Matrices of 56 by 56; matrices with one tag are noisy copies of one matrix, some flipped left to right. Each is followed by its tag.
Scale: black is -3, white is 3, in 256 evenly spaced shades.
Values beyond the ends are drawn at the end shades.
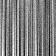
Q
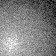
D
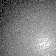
D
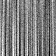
Q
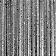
Q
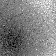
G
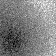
G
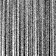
Q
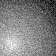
D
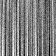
Q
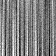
Q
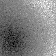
G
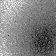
G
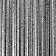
Q
